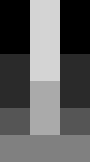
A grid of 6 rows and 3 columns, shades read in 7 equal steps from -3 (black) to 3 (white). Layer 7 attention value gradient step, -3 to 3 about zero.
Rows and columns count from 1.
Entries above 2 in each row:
0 0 0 0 0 0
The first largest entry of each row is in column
2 2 2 2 2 1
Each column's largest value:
0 2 0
